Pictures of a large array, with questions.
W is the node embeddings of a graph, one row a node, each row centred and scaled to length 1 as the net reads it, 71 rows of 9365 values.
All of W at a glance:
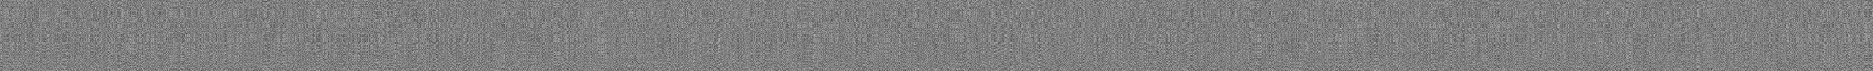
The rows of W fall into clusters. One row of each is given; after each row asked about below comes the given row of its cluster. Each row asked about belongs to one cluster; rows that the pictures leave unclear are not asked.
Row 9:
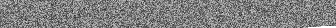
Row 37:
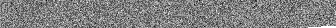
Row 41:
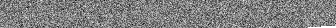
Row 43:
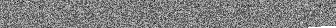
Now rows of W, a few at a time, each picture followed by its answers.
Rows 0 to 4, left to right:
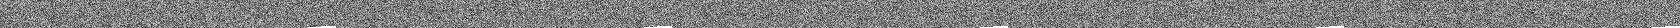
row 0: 9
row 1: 41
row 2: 37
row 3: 37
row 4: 41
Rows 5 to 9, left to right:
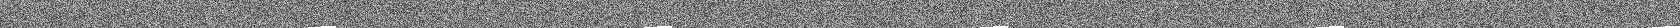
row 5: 9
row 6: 41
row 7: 37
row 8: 37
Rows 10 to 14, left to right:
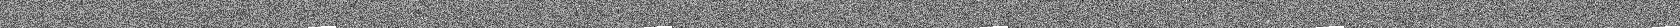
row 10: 43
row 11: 9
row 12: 9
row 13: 9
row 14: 9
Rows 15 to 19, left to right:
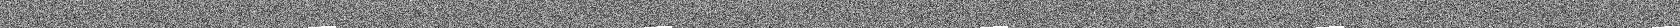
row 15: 43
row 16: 9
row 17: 43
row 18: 41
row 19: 43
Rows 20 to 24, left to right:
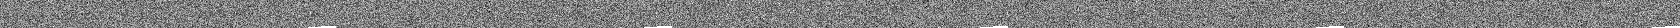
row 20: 43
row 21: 43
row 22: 37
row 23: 9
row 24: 37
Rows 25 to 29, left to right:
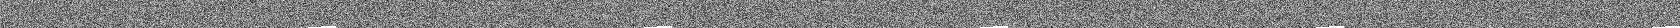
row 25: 37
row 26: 37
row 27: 37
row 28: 41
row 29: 43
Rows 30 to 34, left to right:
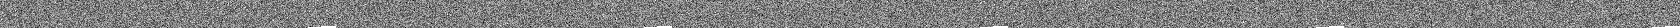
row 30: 41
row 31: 37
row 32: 9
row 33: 37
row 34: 41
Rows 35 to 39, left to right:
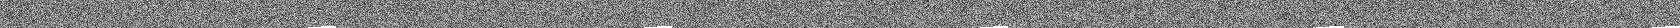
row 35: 41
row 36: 41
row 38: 41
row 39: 41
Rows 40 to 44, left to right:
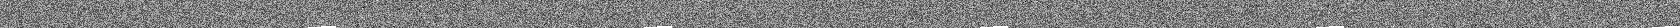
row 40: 41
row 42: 43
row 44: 9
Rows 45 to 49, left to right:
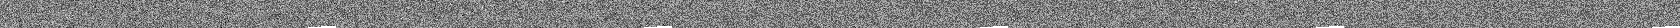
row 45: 41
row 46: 41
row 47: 9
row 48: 41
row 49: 43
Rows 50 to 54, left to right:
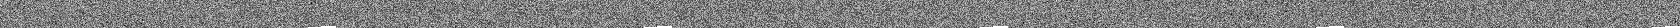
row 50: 9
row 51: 41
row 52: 41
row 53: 43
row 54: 41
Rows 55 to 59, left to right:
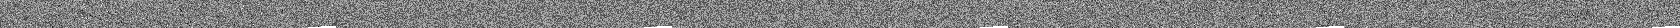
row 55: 9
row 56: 9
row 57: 41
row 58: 9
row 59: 43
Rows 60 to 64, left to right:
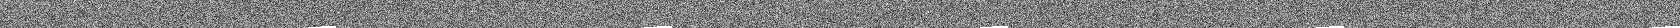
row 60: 9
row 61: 41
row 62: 43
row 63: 37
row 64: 41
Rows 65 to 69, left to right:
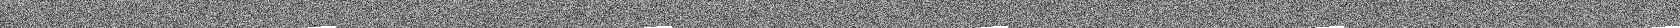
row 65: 9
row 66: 43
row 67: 9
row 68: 37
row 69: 37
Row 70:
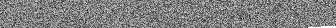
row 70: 43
